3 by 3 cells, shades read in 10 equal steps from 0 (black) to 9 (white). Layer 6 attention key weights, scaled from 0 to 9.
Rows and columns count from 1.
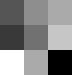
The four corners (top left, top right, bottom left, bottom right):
3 6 9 0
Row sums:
14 13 15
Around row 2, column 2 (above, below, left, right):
5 6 2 7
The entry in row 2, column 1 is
2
